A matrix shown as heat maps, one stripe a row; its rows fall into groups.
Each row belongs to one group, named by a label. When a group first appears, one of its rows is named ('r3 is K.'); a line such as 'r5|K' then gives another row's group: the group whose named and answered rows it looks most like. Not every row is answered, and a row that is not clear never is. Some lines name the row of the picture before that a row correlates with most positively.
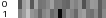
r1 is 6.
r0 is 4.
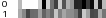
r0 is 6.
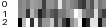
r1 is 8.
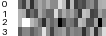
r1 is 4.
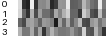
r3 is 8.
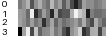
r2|8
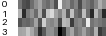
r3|6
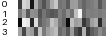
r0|4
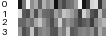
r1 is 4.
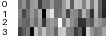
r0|8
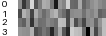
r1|4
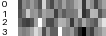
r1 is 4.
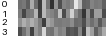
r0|8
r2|6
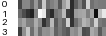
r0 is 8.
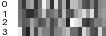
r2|8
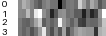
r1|6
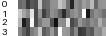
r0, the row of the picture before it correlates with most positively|2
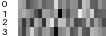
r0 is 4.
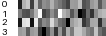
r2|4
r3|8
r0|4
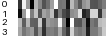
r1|4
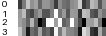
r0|4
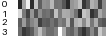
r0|4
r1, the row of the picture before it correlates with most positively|3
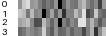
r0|6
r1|8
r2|6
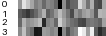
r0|6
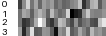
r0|4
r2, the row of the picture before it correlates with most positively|1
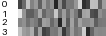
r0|4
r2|6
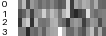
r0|8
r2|4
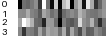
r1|6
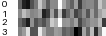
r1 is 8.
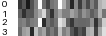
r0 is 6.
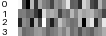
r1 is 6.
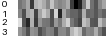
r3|8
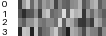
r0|4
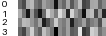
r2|6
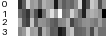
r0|4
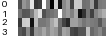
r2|4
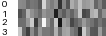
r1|4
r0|6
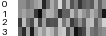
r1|6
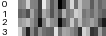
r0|6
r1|8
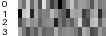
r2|4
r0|6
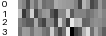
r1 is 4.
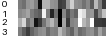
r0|6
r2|6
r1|6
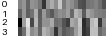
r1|8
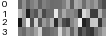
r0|8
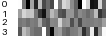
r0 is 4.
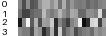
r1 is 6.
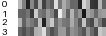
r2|8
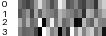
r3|6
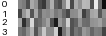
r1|4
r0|8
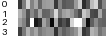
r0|4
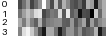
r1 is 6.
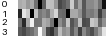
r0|6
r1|4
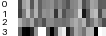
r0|4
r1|4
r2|8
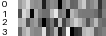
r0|6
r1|4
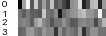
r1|6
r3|4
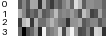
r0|8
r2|4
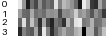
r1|8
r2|8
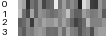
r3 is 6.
